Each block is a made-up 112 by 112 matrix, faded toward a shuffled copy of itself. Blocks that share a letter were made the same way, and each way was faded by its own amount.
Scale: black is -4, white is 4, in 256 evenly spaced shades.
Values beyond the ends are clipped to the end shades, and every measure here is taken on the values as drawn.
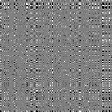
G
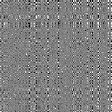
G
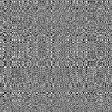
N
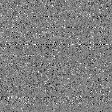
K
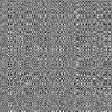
N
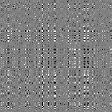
G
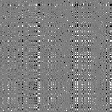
G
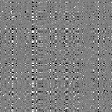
G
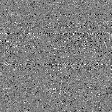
K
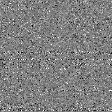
K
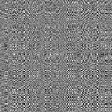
N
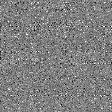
K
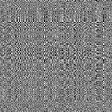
N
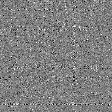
K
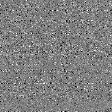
K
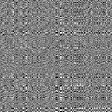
N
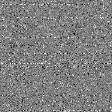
K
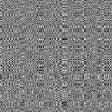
N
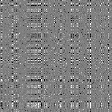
G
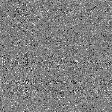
K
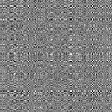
N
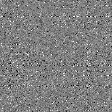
K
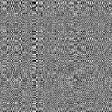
N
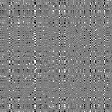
G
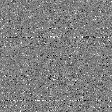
K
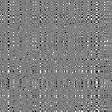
G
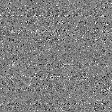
K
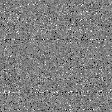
K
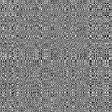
N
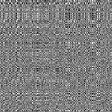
N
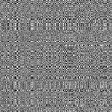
N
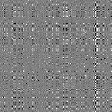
G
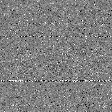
K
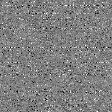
K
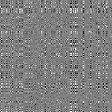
G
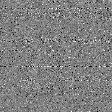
K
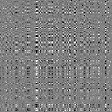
G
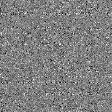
K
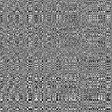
N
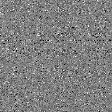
K
